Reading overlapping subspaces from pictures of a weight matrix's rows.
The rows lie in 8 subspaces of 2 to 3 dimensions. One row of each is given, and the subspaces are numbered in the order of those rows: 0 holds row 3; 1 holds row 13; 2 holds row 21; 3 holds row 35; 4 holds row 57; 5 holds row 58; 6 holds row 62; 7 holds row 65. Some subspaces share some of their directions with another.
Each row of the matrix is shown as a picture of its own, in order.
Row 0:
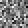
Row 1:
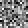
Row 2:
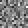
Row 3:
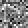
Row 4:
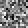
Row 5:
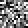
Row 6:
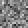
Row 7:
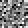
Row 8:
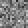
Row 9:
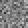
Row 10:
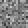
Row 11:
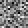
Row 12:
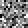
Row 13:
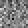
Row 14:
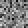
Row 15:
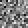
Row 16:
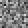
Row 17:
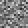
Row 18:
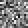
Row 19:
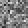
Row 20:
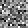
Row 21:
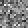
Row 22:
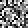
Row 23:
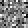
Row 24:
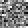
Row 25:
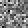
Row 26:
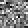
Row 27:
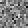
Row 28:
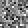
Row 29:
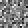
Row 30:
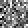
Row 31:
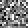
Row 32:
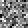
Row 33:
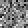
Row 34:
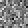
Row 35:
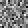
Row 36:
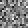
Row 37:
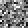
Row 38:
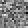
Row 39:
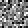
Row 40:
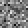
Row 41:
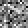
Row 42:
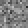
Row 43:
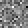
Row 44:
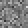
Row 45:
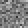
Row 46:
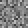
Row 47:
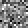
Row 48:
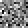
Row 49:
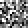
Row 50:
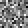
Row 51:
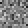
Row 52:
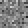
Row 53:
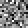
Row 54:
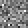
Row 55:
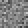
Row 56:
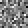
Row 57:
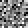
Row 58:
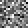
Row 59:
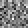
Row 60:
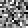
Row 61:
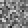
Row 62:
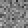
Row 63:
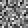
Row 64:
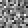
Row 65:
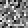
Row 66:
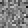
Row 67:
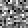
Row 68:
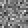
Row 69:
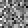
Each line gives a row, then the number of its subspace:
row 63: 3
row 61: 1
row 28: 5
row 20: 3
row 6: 2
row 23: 1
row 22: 2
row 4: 5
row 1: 2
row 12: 1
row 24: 7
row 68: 3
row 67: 0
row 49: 1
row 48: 7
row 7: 4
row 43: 2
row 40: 2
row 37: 7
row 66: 1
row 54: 3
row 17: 5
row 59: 1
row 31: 5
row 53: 4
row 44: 2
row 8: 6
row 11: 5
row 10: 6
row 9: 7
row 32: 1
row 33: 6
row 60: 4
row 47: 0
